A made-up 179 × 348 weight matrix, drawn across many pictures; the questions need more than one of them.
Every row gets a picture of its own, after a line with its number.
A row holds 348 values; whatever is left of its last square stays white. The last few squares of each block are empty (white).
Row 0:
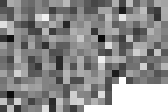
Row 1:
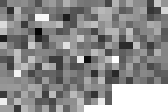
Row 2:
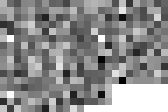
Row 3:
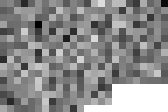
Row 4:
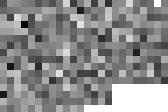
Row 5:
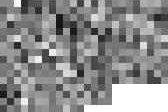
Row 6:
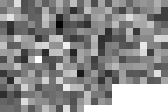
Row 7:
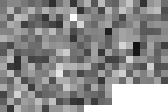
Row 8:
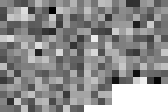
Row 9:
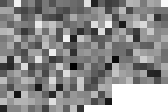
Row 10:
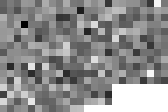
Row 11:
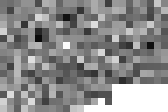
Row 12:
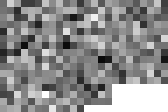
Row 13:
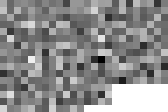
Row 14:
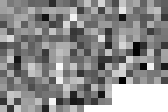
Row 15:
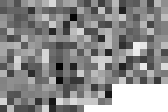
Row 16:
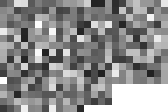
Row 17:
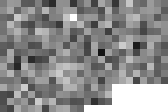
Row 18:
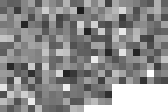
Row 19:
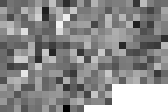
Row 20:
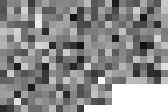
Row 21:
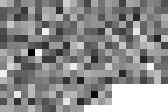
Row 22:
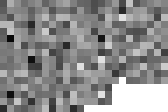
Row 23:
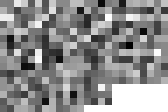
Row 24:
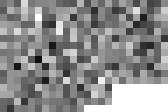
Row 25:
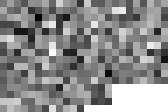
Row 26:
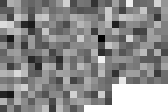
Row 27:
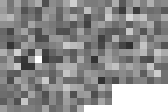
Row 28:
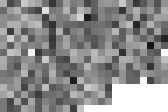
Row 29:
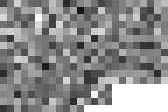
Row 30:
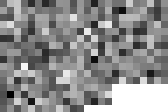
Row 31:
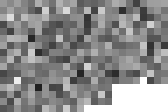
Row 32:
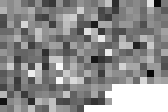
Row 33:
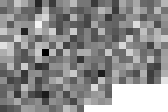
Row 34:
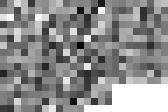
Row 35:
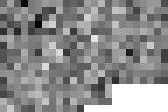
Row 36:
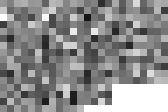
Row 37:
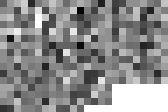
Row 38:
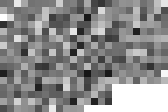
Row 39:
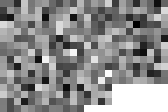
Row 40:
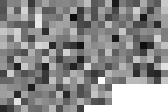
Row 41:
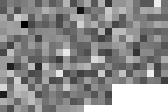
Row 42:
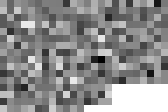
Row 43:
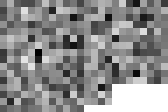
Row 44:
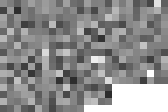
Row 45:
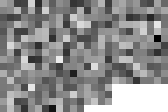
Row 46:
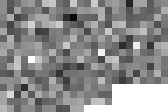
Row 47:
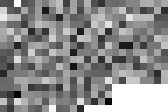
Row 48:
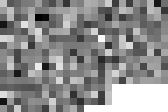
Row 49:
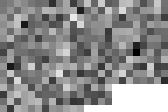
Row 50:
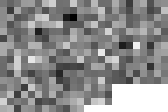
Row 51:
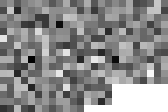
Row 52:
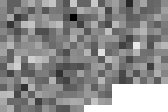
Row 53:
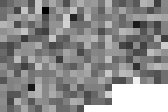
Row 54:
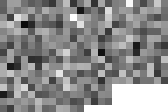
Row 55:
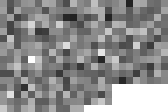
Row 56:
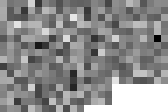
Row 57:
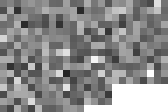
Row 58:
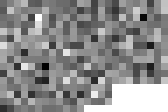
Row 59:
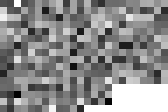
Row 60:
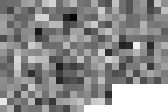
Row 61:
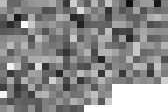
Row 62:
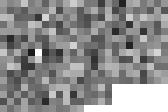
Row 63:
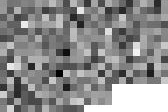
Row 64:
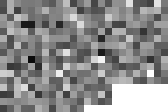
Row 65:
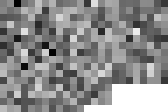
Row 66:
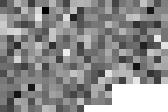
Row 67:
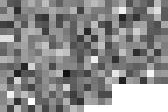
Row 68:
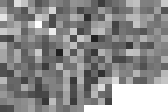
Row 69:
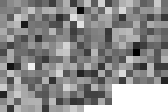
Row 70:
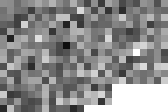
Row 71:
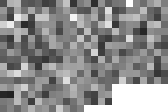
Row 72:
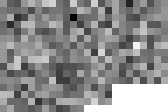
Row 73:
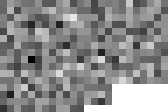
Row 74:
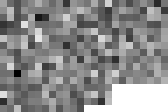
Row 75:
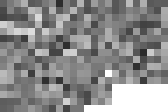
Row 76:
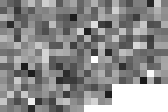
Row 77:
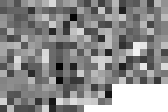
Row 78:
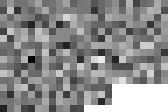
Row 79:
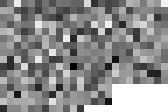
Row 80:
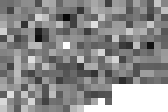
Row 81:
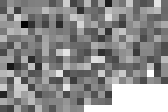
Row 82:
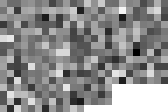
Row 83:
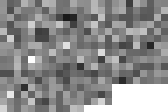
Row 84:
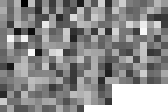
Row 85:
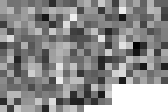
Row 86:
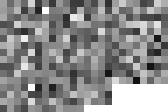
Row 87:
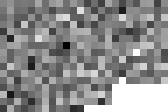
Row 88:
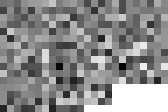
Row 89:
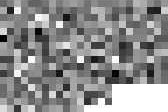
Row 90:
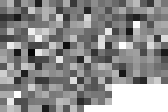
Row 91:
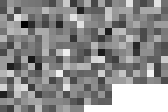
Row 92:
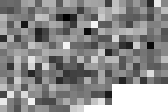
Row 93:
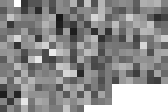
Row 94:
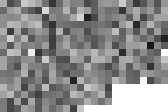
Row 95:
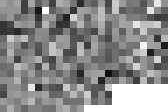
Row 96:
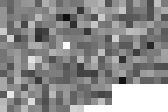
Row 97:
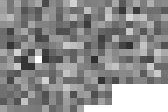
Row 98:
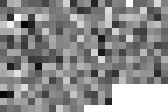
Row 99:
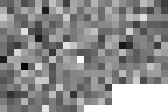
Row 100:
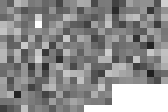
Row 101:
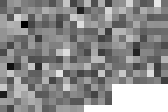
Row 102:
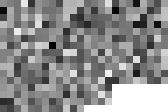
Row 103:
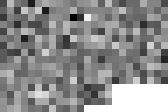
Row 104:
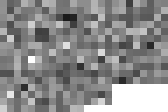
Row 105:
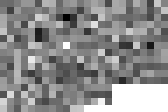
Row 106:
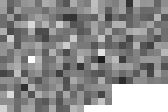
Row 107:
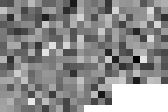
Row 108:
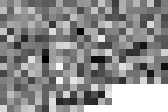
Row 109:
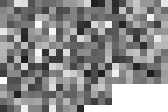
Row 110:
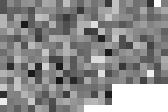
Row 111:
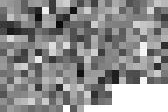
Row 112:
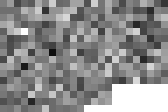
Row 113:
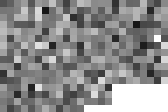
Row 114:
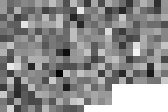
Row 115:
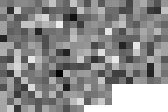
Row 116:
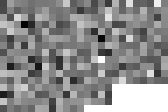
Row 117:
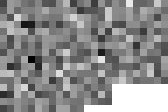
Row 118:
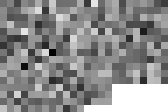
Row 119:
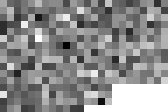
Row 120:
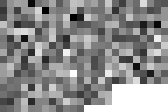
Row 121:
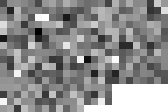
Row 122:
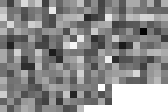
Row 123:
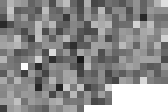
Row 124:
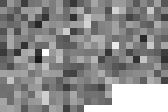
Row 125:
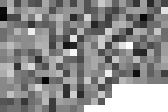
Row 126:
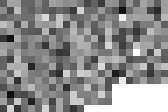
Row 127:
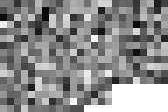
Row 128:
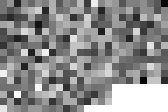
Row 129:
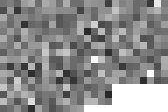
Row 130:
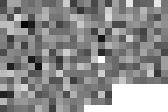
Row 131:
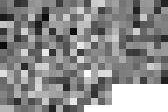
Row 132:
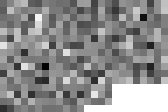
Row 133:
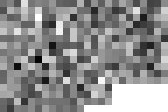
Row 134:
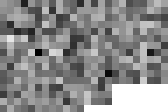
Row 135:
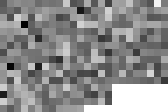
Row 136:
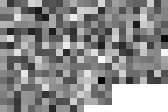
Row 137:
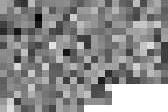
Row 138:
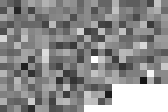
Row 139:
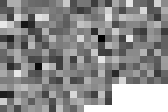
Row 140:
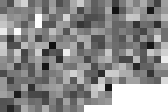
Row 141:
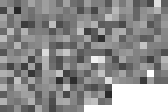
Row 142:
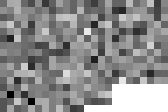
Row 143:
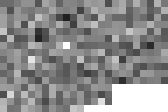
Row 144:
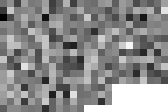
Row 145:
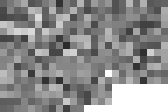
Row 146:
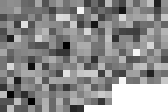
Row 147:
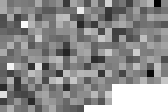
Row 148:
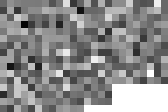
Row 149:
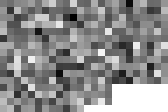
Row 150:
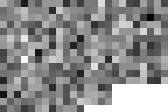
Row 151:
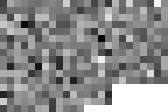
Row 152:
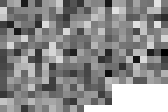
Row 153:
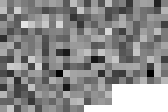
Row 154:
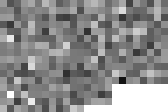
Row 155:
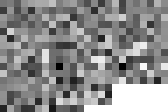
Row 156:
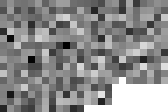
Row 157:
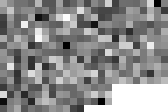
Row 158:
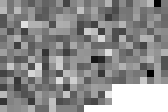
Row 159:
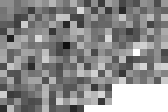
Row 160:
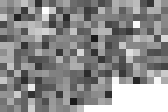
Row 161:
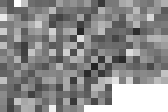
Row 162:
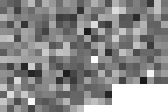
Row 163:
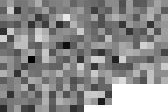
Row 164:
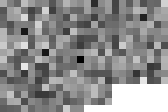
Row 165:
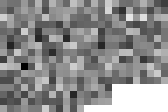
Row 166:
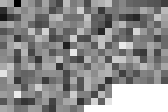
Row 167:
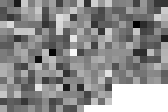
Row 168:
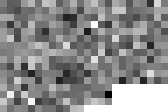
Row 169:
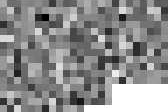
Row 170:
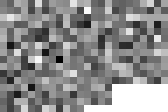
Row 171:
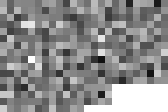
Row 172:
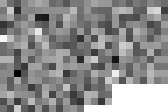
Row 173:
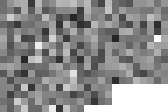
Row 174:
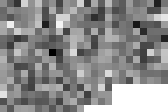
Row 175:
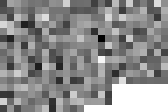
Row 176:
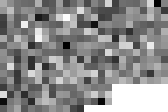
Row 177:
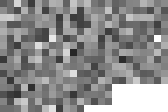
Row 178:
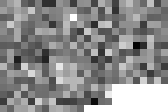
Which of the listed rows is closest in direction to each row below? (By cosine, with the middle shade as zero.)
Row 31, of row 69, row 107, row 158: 69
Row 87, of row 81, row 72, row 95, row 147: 147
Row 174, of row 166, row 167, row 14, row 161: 167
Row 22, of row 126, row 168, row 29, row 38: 126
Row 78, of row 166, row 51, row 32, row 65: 51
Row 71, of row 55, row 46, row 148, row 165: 148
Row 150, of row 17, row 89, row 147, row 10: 10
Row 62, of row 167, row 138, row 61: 61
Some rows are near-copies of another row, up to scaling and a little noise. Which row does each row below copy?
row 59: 47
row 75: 145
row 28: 94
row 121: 1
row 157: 176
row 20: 40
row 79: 9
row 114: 63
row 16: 109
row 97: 27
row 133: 24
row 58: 132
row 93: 5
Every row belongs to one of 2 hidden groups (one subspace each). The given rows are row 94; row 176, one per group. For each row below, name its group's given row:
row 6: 94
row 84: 94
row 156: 176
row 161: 94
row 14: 176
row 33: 94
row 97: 94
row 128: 94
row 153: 176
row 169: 176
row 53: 94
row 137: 94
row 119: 176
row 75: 94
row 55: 176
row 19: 94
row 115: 176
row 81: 176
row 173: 94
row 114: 176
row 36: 94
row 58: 94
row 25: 94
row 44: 176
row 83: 176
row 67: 176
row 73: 176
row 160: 94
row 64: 176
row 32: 176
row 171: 176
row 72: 176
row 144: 94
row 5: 94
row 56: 94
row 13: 176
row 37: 94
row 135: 176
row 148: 176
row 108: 176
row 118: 94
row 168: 176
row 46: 176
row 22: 176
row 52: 176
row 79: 94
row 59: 94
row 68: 94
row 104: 176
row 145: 94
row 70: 176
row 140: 94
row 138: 176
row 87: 176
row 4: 176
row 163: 176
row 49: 176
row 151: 176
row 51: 176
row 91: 176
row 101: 176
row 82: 176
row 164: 94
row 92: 176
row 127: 94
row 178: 176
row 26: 176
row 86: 94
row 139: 176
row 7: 176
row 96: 176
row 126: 176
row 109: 94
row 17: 176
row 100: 94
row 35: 94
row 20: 94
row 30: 176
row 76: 176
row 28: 94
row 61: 176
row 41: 176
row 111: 94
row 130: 176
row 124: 94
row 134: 94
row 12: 94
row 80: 176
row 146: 176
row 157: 176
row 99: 94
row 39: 94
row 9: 94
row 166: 94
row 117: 176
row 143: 176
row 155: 176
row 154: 176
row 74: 176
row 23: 94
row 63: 176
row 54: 176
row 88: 176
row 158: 176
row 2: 176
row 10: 176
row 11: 176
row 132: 94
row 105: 176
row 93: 94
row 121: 176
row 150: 94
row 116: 176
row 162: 176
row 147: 176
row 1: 176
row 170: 94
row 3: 94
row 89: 176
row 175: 176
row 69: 176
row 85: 176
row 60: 176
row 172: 176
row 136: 94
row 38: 94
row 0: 176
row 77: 176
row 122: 94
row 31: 94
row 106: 176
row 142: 176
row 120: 94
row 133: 94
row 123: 94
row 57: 176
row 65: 94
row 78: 176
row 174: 94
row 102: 94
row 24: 94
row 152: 94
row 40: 94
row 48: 176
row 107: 94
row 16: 94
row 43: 94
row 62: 94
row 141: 176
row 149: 176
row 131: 94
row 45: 94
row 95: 94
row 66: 94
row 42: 176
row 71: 176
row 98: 176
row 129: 176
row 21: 94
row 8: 94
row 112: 94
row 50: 176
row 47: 94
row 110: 176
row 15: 176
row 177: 94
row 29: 94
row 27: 94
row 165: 94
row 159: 176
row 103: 94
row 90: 94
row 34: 94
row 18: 176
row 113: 94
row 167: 94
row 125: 94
